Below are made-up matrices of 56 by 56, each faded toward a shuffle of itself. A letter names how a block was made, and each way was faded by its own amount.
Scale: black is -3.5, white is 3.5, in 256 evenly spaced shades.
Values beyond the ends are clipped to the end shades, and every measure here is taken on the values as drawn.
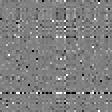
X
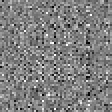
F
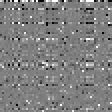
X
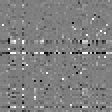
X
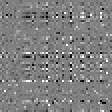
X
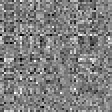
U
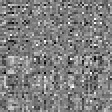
U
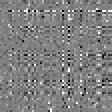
X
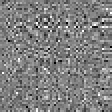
U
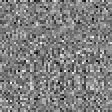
F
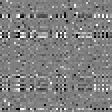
X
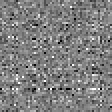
F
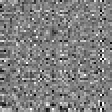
U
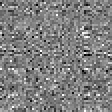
F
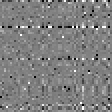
X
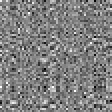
U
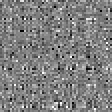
F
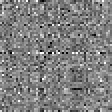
F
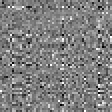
U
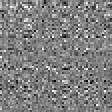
U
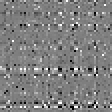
X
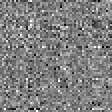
F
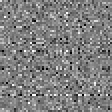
F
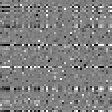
X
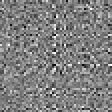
U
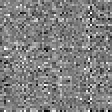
F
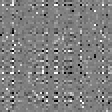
X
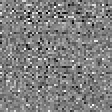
F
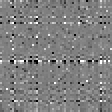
X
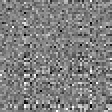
U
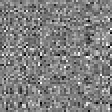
U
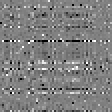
X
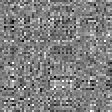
U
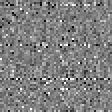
F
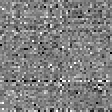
F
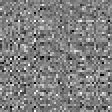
U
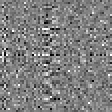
U
